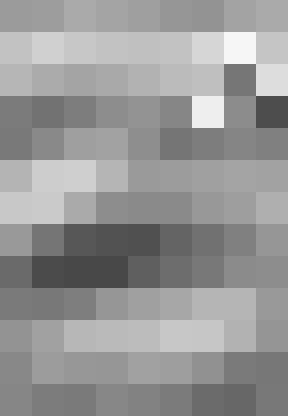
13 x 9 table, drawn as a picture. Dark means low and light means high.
Ninth with the highest average: top right. Odd patch: rougher, in the top right. Stripes: horizontal, repeating 3 times. Average level on the scale: 60%. Roughest part: top right.
